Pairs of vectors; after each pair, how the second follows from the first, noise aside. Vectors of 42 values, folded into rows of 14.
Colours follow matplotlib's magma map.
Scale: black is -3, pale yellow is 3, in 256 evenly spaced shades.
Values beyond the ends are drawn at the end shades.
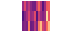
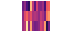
shuffled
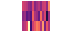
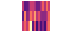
shuffled
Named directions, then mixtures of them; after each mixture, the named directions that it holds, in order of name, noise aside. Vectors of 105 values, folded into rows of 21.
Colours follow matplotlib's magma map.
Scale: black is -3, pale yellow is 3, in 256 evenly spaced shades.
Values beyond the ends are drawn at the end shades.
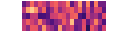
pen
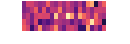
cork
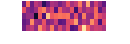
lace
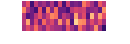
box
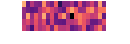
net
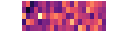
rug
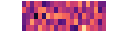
lace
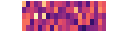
lace, net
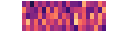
box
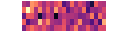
cork, rug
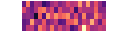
lace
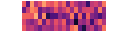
box, lace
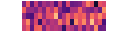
box, cork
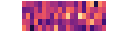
cork, net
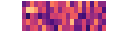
pen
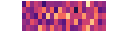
cork, lace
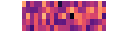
net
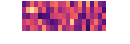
pen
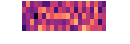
lace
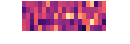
cork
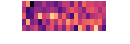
box, rug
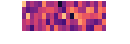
net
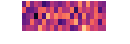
lace
